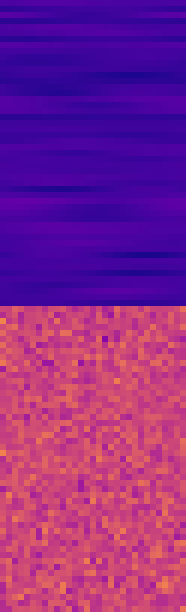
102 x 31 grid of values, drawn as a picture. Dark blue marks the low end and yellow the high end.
The table splits into 2 rows of 1 panel. Panel 1,1: very low, streaked across, faint in contrast. Panel 2,1: middling, fine-grained.
